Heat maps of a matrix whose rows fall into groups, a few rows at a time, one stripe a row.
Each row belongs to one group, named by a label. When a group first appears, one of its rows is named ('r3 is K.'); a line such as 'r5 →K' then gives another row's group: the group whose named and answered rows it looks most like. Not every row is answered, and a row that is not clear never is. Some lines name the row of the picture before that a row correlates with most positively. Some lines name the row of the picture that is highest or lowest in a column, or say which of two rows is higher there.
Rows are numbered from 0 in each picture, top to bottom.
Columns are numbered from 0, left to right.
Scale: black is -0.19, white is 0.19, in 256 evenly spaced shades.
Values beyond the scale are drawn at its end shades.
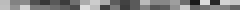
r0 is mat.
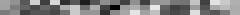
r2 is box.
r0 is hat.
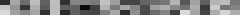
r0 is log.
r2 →hat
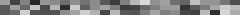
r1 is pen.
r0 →box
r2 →mat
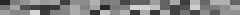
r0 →log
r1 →box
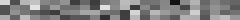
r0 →hat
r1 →log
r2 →box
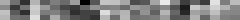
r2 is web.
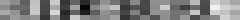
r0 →hat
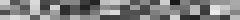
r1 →hat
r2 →log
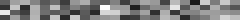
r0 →mat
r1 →log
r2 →web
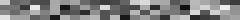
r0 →box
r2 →hat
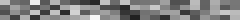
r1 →box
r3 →mat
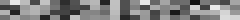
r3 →pen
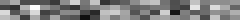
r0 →box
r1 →log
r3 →hat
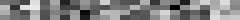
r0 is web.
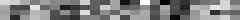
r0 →mat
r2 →web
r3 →web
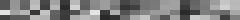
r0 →pen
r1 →pen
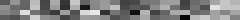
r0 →pen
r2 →mat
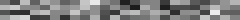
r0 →mat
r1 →mat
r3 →mat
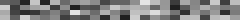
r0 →box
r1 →web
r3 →hat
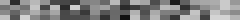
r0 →web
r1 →pen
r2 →hat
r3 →hat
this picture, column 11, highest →0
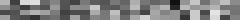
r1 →box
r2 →log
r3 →box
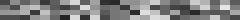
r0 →box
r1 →web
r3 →box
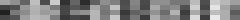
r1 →log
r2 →log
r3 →log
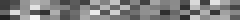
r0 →log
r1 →log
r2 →mat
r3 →log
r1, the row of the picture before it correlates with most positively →2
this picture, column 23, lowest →1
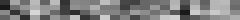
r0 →log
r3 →pen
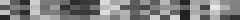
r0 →web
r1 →log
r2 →web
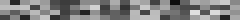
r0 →web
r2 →hat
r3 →box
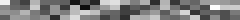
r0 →web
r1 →pen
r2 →mat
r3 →box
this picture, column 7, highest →3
